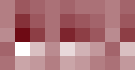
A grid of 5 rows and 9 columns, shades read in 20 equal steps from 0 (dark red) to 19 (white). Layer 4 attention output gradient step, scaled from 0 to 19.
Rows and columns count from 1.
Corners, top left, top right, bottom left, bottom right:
9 7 8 11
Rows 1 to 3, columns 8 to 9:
9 7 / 9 6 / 10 4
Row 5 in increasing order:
8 8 9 9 11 11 11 12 12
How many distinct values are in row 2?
6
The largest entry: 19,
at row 4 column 2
